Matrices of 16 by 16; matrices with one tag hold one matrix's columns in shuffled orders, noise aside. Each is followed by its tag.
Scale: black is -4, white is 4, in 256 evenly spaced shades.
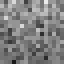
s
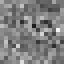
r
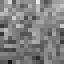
s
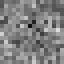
r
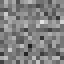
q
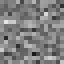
q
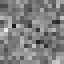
r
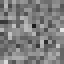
r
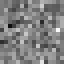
r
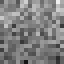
s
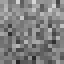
s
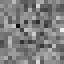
r
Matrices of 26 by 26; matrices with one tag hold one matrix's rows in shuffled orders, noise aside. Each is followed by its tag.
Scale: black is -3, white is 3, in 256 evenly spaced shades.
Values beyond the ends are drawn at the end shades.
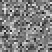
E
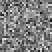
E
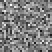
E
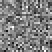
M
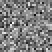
E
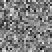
E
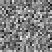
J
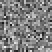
E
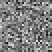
M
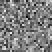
E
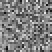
M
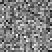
J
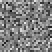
J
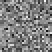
M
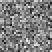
J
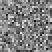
M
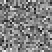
E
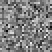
M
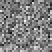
J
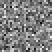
E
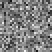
J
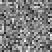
J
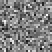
E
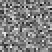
E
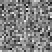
J
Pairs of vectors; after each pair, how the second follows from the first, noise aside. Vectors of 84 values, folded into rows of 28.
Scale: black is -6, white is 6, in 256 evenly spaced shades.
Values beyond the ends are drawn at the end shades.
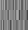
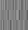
shrunk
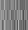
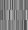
shuffled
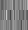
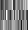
scaled up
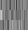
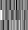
scaled up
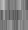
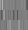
partly zeroed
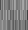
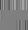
partly zeroed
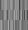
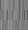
shrunk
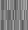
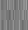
shrunk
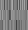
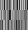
scaled up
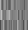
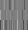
partly zeroed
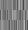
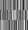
scaled up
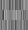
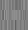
shrunk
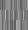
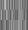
shuffled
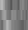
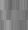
shrunk
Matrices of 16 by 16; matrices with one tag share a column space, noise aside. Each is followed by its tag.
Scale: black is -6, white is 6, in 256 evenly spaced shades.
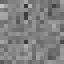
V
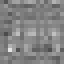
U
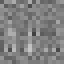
U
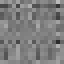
V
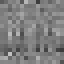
U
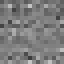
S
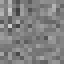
S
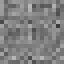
S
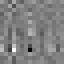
U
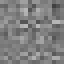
S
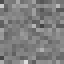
S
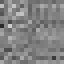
S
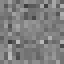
V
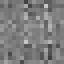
V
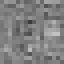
U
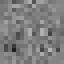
U
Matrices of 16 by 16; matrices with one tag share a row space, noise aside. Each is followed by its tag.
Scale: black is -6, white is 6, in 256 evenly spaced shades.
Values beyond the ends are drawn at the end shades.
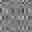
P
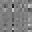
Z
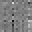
Z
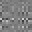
P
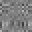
P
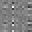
Z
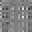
P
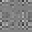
P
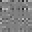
P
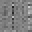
Z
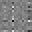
Z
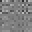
P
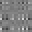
P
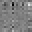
Z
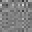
P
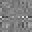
P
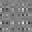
P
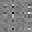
Z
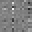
Z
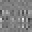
P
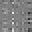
Z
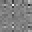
Z
